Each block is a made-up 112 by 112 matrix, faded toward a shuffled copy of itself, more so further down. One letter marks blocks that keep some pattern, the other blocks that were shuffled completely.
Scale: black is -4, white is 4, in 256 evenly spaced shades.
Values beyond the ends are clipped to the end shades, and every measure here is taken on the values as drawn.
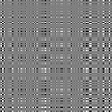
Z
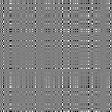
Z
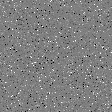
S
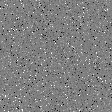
S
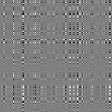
Z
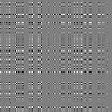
Z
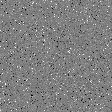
S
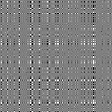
Z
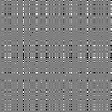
Z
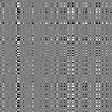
Z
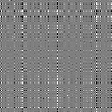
Z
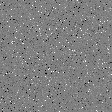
S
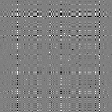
Z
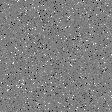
S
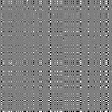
Z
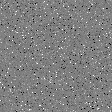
S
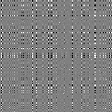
Z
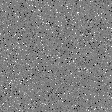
S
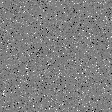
S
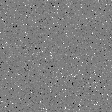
S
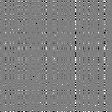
Z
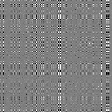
Z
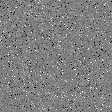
S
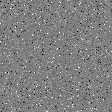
S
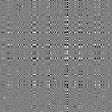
Z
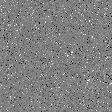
S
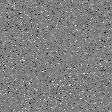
S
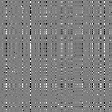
Z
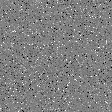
S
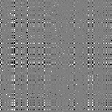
Z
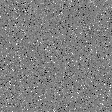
S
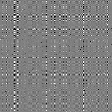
Z
